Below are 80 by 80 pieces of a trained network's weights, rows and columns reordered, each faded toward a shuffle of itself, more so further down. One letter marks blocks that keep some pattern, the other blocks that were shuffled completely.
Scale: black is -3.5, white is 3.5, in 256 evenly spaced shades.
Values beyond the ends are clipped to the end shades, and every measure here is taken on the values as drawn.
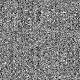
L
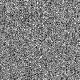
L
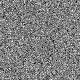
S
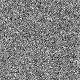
S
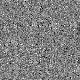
L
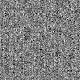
L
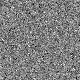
S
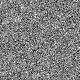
S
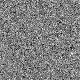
S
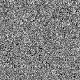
L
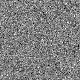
S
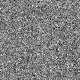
L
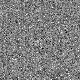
L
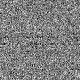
L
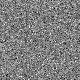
S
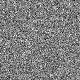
S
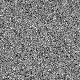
S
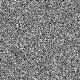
S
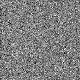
L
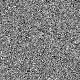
S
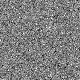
S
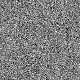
S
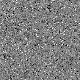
L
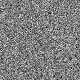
S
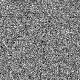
L
